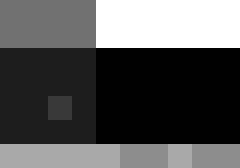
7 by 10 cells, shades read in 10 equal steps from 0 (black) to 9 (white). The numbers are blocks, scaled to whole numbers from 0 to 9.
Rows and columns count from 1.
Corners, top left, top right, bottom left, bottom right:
4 9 6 5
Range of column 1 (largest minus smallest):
5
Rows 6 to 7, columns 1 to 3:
1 1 1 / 6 6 6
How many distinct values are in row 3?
2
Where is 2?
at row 5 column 3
